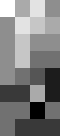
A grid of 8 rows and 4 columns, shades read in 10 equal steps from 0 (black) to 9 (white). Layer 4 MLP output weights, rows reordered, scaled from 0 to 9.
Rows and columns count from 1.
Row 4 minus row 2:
0 -1 -3 -2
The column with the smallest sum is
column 4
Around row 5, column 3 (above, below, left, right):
4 6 4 1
